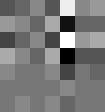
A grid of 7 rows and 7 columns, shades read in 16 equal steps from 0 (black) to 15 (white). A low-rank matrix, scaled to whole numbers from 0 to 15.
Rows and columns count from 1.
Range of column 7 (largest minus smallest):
5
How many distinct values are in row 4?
5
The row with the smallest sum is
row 4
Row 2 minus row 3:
5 2 -2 6 -14 -3 -4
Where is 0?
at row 4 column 5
